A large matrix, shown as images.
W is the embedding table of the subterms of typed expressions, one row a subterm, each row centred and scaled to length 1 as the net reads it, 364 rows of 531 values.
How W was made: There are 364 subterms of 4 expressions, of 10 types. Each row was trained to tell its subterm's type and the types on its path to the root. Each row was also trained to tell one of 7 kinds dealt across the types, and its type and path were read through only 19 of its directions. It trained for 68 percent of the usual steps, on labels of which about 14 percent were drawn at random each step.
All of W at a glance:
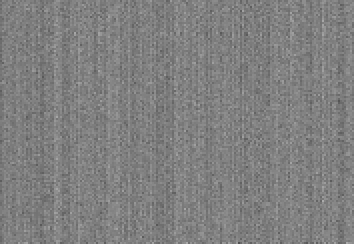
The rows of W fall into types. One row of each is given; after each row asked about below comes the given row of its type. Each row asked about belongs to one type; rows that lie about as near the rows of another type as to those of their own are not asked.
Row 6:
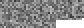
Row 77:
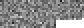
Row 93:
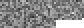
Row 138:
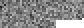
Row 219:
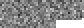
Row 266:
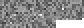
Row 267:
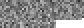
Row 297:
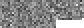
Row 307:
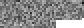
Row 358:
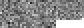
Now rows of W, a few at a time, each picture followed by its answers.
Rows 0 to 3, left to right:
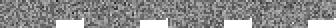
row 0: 307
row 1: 93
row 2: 219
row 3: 77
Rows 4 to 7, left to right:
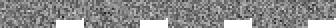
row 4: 358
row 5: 358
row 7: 138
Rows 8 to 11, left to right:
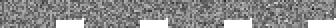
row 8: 77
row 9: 266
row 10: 138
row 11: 77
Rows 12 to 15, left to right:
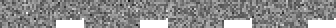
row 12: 93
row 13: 6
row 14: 93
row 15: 266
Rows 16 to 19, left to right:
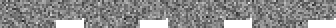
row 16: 358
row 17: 358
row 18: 297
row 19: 307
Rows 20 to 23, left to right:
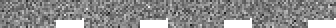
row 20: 77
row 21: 266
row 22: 307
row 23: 267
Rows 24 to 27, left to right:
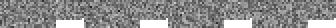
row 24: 6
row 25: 6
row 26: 6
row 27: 267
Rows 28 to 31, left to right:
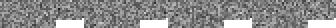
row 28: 77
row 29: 307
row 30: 93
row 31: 307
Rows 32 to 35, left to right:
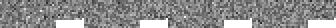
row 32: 77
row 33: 138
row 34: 93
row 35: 266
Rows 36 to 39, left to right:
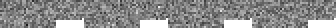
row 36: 267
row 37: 6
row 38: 219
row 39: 138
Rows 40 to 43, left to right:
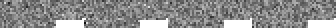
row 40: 138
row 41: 219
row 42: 358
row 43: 267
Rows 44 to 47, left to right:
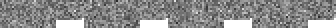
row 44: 267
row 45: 6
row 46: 267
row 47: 307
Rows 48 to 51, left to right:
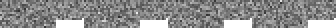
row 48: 219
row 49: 93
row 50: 266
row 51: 93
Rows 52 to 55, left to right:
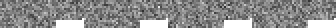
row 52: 138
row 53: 266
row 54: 307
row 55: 138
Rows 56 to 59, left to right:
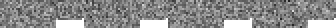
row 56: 138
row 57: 6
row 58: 307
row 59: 219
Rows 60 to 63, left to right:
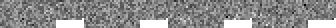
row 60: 138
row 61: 77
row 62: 358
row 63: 93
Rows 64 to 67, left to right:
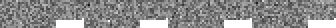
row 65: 266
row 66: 297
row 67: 297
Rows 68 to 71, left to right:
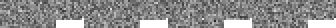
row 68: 266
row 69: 267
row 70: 266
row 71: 358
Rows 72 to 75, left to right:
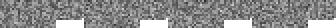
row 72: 307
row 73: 307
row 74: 267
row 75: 297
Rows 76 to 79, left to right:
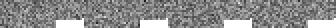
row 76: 138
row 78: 297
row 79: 307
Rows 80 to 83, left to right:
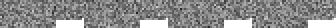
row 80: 138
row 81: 266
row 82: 266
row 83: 266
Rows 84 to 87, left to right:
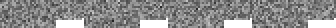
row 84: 77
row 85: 219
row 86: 77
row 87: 219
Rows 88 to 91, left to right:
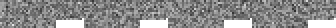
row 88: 93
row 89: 77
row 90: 93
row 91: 266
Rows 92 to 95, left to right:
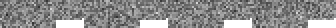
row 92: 77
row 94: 267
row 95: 267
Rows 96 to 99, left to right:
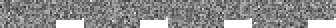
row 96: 267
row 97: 307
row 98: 6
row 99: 266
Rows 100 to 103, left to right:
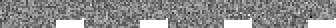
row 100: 307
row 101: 219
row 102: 266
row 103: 358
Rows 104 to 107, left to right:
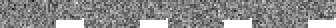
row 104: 6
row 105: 219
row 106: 266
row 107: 266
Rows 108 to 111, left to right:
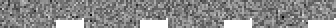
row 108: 358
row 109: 266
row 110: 307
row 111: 93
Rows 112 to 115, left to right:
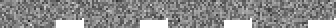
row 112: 138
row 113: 219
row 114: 219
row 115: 358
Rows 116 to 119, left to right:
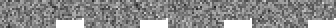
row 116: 358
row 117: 297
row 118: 267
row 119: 266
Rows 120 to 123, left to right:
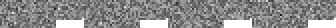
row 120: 219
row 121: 307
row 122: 138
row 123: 219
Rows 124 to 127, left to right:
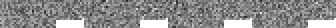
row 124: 219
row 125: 77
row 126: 358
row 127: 77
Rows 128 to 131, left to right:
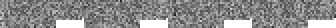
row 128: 219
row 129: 297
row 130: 307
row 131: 93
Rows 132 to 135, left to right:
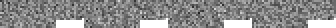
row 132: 138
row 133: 358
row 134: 266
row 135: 266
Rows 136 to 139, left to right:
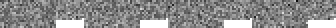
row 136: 297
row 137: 77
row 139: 6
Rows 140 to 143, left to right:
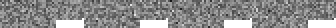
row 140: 297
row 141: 266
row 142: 6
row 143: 93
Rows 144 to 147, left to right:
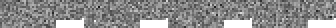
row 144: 307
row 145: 6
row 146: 77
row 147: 6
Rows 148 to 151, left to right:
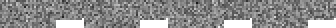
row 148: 219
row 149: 307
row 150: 93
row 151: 266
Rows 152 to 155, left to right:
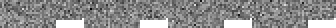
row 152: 267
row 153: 267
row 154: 266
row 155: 77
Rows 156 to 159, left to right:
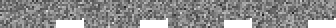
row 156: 267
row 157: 6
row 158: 6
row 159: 297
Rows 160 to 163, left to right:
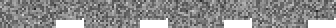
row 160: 138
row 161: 6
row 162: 297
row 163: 266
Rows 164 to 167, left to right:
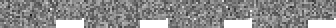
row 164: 297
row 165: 6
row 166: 77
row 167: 219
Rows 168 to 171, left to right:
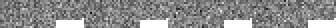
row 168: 307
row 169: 267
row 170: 77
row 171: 266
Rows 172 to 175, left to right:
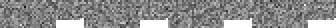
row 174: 297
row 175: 77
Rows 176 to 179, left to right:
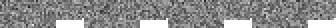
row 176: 6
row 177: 297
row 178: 266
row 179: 297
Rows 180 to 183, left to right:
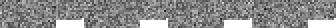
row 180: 358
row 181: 297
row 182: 219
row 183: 138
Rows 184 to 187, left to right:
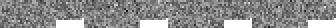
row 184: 93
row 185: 267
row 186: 219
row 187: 93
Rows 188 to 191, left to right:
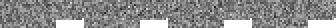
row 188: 266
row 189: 77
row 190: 93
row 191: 93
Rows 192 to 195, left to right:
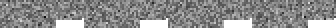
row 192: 266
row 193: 307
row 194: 307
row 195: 77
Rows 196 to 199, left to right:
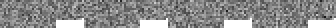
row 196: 6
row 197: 297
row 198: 358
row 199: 6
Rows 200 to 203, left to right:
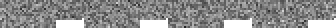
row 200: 266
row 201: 6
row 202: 266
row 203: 6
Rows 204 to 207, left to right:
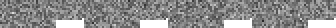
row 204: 219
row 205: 267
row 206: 297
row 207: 219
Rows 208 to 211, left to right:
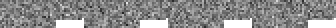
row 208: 266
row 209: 307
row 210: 77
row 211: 266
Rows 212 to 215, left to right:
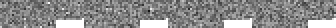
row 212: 297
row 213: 307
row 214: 77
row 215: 307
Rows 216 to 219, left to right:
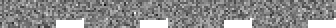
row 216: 358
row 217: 307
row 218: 77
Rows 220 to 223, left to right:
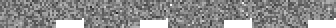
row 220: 307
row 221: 93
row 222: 219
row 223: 297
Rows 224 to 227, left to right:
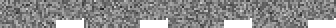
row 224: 358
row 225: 219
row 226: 93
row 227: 307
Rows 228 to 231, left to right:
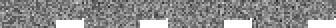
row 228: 297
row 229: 77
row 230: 219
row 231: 6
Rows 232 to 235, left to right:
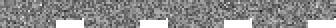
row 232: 266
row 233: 219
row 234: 93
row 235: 267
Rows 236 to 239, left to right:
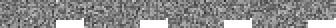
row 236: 307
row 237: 297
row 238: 93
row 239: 267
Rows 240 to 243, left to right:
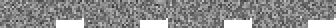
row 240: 138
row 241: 93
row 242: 266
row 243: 307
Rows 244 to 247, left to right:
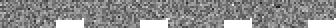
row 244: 77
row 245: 6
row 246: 307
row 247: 138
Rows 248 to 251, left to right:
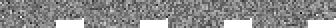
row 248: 77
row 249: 267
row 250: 307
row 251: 6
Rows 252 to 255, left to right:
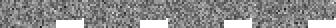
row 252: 93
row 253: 93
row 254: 267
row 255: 297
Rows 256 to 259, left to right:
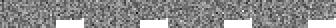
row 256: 77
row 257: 267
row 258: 267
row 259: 358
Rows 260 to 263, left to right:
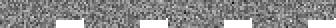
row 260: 219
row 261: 6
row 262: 138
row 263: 6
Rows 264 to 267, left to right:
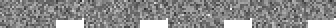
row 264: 138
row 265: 267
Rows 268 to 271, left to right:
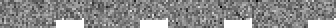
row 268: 138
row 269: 267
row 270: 358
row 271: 77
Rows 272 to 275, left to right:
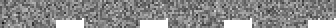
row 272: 307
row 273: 93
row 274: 219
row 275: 358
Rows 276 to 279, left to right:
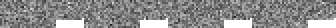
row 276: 219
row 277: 266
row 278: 297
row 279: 77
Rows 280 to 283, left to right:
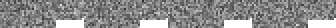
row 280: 297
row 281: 6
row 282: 93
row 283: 219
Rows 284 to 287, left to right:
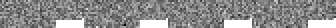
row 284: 307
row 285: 138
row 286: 266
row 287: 6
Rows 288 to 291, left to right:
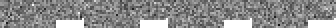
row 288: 297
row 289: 297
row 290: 307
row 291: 93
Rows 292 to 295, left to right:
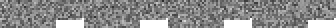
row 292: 77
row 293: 77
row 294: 6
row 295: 219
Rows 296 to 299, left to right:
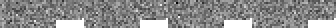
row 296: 267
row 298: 267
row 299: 77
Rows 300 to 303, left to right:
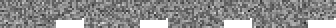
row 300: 6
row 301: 138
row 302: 93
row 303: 297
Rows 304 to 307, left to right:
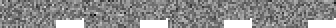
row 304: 77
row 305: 6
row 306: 219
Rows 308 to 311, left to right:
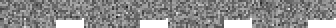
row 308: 297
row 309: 6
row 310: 77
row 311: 267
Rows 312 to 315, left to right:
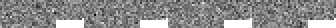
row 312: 297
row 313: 358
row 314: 267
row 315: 138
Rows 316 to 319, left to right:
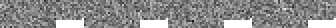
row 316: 266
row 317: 297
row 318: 307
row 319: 297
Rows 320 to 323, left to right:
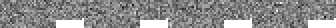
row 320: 267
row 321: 138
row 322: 267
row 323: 266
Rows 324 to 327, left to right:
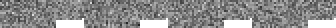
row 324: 297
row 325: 267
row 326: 93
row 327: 93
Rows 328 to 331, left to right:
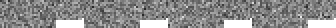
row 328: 6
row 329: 358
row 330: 358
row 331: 358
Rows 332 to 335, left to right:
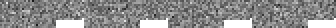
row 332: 219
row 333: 267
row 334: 93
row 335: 307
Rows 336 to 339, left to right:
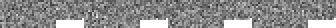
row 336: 307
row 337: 77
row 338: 77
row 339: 266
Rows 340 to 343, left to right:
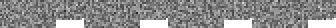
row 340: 6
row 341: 219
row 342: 297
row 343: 77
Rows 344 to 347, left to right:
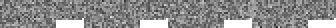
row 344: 266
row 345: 93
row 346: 219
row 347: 93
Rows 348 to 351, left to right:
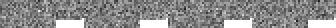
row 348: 307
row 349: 358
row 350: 219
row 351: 77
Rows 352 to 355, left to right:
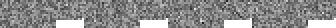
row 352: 219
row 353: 93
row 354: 267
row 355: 93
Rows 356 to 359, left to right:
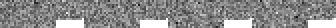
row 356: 77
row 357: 266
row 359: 266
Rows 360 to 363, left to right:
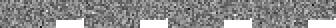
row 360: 93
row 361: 297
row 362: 93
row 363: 6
